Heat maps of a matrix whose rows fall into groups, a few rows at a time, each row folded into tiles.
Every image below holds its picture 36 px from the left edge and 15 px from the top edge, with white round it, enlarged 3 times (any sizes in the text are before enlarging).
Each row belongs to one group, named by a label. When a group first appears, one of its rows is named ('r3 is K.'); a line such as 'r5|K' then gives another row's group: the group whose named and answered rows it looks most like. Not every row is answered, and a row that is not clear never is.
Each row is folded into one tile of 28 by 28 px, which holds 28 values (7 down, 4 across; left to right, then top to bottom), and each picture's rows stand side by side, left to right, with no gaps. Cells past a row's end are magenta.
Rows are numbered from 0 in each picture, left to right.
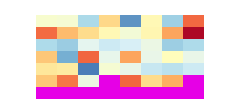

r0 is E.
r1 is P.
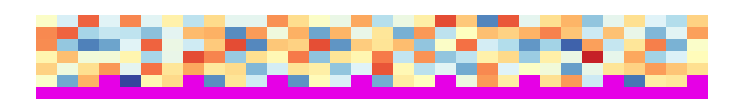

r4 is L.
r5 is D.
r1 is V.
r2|L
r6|E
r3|L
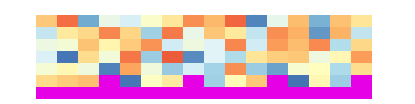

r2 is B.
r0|B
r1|L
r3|L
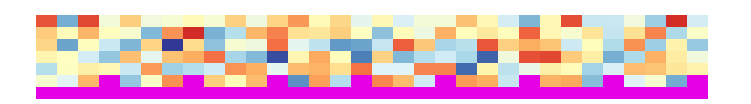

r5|B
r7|D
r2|P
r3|D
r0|D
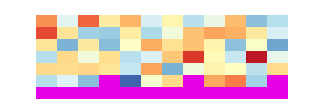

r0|D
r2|E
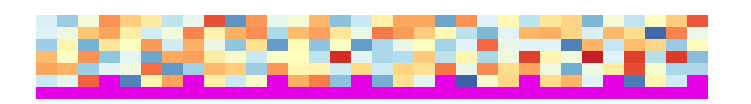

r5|V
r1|B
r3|E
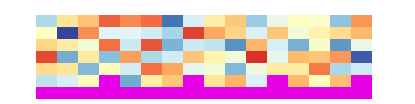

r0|L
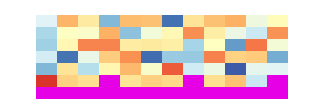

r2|E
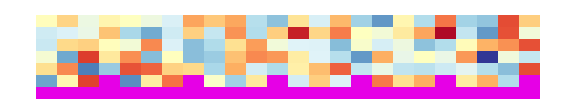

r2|B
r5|L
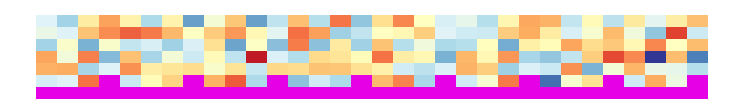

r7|L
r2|E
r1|D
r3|D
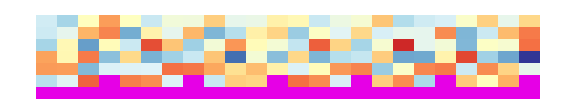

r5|P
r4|V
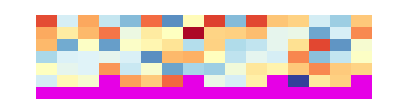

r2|D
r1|B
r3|V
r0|D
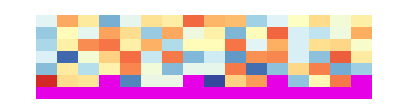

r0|B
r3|B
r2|B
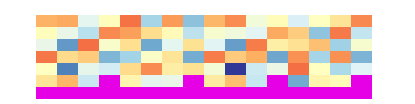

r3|L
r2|E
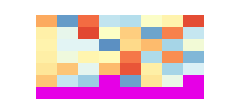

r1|L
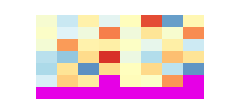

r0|B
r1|B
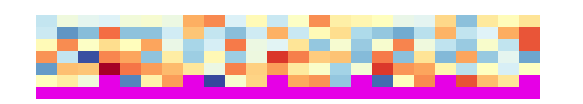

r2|V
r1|V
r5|P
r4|V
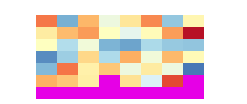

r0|D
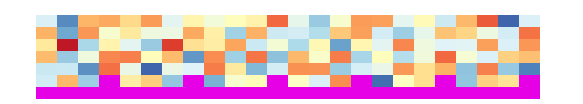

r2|L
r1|E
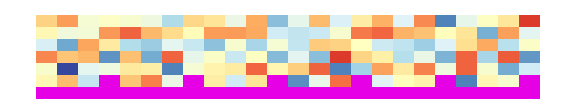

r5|L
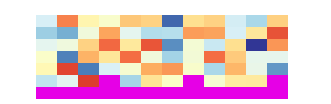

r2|P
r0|B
